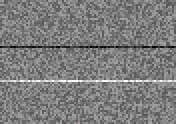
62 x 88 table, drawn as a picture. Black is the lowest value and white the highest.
A few values lie far out on both sides of the bulk. On average the colour sits 50% of the way up the scale. Rows 24 and 41 stand out from the rest. There is no overall slope.
